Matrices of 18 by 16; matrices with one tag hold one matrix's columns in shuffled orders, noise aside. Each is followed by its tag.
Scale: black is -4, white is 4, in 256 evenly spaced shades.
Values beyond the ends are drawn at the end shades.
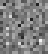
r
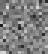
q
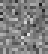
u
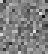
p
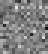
q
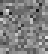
u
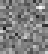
q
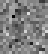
p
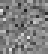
u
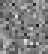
r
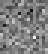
u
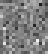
r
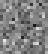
r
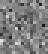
r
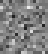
q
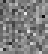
p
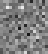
q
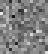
p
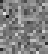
p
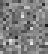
r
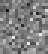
u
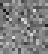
u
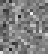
p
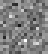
r
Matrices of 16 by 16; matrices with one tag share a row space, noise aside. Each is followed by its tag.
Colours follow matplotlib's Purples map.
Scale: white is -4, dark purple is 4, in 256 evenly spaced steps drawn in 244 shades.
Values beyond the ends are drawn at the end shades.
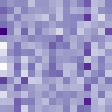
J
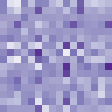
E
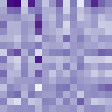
E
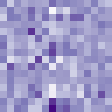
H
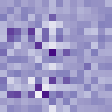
H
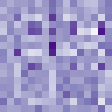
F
